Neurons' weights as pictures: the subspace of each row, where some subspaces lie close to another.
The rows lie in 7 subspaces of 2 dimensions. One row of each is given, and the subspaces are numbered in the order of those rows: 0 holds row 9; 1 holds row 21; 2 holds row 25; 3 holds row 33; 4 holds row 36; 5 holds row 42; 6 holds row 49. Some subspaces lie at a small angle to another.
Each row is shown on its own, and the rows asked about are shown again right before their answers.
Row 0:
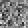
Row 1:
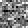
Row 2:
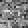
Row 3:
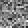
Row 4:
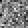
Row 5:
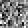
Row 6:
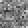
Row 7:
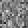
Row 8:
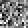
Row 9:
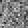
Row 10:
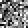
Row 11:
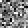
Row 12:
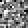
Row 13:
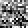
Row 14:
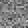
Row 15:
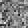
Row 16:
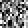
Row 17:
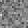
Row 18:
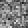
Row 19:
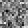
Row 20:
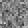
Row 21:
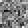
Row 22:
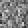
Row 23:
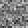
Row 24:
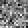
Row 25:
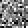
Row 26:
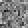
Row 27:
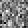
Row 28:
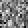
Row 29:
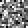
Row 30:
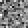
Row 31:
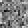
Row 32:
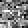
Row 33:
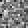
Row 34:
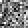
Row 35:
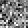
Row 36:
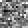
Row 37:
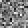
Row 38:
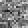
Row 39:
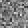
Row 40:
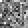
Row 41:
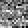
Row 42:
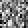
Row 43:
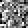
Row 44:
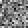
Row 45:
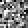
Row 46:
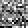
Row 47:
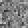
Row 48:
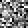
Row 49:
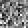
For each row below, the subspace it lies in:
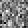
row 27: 5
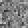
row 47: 1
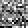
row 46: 2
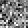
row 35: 6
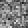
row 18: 0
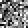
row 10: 2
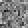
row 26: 1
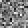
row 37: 4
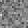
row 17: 3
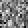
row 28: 5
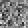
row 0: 6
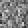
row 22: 6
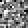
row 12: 3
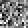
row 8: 6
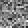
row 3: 4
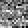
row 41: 2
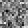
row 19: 5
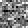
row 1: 4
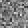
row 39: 4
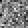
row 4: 0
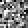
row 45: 3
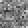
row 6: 3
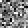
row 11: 4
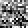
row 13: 1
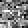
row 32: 2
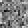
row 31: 1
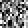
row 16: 5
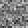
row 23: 0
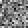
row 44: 0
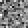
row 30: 3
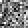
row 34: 0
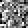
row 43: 1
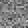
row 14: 4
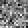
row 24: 6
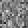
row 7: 5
